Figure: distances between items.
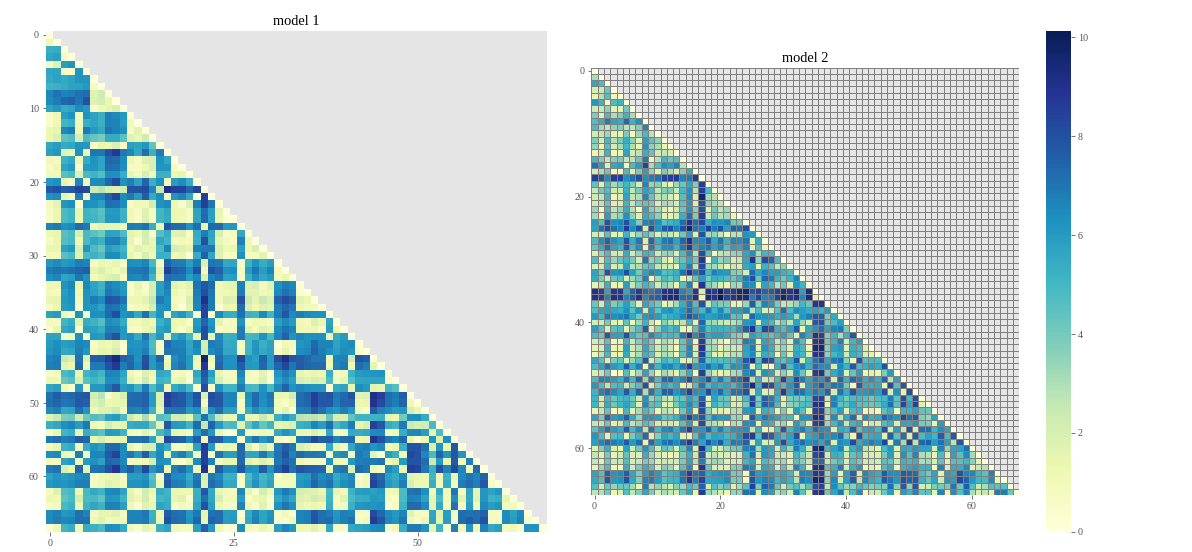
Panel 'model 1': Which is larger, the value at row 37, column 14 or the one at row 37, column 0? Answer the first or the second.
the first
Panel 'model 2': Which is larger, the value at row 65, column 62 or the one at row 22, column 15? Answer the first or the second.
the second
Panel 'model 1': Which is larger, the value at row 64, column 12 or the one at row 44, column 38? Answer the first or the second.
the second
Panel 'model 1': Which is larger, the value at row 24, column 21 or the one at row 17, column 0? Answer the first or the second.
the first
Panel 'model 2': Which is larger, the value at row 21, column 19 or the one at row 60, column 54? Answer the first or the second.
the first
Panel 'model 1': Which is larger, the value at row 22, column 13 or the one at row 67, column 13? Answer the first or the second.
the first
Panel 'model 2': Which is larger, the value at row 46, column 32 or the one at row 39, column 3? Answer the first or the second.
the first
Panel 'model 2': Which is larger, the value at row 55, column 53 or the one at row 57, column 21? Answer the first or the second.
the second
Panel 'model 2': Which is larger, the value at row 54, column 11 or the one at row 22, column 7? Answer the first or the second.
the first
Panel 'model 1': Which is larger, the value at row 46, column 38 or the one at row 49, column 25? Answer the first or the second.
the second
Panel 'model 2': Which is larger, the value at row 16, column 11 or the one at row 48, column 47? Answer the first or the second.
the second
